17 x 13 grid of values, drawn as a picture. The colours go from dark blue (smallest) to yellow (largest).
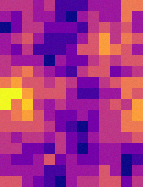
Odd rows or columns: none. Ninth with the highest average: middle left. Calmest part: bottom left. Stripes: none. Average level on the scale: 40%. Slope: none.
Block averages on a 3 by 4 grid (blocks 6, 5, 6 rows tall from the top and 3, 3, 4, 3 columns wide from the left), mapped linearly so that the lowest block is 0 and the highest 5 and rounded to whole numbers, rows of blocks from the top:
1013
5213
2111
